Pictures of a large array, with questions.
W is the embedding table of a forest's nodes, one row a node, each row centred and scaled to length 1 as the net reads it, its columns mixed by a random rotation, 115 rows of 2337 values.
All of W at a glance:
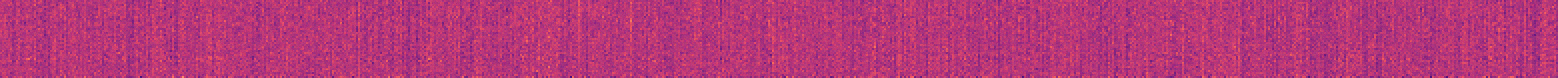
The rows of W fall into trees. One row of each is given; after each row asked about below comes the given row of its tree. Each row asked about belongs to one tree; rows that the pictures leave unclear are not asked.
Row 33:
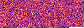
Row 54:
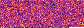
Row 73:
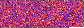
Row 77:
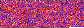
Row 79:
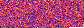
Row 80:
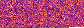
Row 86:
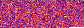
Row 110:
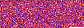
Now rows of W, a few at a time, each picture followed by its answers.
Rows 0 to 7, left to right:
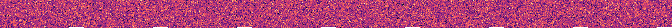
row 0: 79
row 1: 33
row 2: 73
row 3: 79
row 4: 80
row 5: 54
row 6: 86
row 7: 79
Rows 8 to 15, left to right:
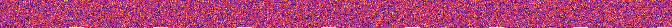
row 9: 80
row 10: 77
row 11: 86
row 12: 80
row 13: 33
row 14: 80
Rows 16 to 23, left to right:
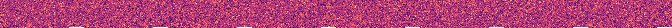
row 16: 33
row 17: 80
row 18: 86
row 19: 33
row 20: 73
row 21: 73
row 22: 79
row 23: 80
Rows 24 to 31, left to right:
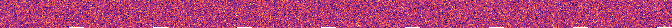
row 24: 73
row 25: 77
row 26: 77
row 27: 77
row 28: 54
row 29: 54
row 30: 33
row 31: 54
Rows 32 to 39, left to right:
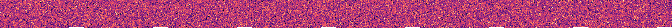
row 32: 79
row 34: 110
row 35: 110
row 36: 110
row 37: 33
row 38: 73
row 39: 77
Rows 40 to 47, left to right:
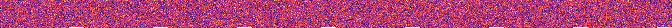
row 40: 73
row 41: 54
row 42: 54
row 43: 54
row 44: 80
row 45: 79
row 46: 54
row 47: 77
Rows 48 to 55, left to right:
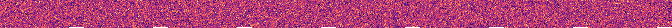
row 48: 79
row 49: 33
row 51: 80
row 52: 33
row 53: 79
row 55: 77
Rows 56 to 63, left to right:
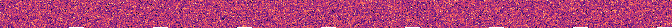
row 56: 79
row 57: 80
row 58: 86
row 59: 73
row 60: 77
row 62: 54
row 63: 73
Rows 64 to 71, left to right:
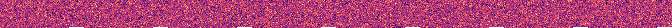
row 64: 80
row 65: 86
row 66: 73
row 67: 110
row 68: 33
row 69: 80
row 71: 73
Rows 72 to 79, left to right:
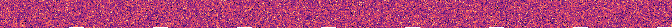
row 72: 54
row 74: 33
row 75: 86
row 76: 73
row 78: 110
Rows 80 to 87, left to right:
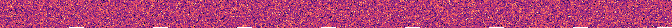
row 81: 110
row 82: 86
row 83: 86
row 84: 73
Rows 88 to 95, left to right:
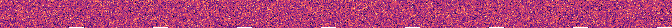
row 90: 79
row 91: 110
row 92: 79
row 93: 86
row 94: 73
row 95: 54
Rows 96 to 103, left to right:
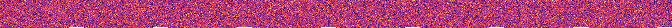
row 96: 110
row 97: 73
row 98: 86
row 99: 79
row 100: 54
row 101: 86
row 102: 73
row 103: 77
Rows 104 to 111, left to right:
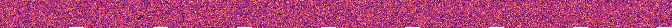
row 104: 54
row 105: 86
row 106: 73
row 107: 79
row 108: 73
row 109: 110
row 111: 110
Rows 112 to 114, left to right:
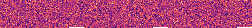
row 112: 77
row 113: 80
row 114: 54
